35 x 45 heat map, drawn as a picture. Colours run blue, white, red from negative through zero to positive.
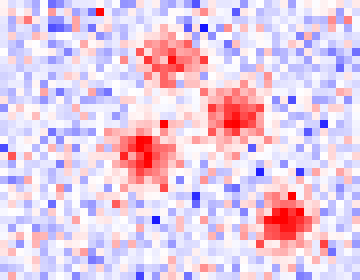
Bumps: four. Odd rows or columns: none. Stripes: none. Mirror symmetry: none.
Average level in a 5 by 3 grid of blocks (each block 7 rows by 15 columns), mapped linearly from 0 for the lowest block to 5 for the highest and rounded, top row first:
0 1 0 / 0 3 1 / 1 5 1 / 1 1 2 / 0 0 2
